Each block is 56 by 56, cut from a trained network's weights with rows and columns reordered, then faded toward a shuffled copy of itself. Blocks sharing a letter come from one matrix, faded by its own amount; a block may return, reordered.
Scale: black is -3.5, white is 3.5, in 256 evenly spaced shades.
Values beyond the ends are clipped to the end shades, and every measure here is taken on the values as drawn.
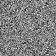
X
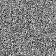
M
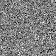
X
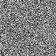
X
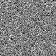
X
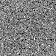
X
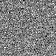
X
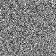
M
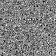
X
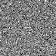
X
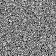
X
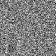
M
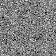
X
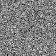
M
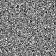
M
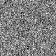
M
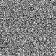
M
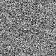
M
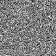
M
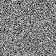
M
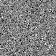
X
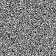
M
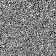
X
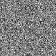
M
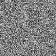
M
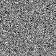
X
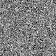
X
